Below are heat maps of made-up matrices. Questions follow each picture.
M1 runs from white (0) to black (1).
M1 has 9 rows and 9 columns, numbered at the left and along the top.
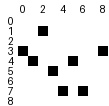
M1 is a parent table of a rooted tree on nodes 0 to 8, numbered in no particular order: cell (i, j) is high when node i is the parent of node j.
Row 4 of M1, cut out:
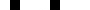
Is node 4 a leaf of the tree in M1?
no
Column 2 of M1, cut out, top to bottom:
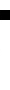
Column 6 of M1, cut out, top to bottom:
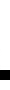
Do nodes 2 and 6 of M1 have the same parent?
no
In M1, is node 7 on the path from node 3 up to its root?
yes
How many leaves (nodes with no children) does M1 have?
4
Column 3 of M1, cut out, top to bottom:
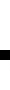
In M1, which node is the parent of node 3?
5
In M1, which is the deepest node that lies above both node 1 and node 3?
4
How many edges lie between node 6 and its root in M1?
1
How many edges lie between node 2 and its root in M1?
3
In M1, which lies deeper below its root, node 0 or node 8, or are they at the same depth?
the same depth
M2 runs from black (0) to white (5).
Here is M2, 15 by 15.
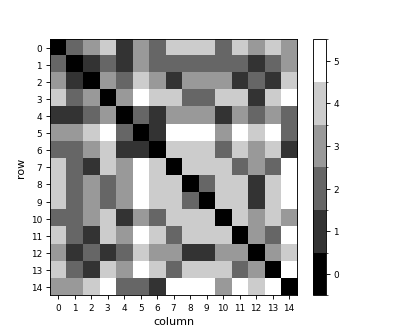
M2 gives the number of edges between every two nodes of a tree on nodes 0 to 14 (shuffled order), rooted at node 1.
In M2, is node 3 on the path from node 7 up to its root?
no
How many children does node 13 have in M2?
0
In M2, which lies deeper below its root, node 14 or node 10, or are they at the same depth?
node 14
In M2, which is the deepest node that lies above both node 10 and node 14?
4
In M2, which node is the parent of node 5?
6
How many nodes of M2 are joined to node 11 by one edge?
1
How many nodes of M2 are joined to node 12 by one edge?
4
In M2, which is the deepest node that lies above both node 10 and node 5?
4
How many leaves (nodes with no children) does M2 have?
10
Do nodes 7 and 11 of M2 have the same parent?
yes
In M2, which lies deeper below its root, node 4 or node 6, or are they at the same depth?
node 6
